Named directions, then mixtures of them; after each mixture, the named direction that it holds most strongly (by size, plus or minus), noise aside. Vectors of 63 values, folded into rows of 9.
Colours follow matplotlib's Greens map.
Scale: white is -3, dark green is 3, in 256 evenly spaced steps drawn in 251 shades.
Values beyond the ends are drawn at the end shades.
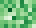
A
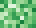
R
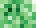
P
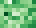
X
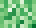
A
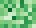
A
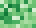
R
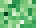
X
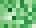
A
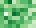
X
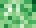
P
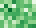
P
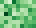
X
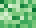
R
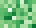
A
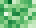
X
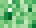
A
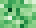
P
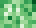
P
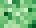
X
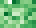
X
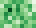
P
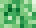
P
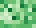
A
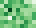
P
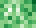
P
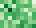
P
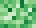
A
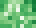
P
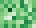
A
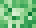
X
